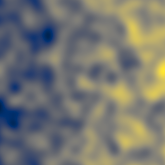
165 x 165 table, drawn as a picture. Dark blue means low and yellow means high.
The histogram is bell-shaped. The texture varies smoothly and slowly. No single row or column stands out from its neighbours. Values rise toward the right.
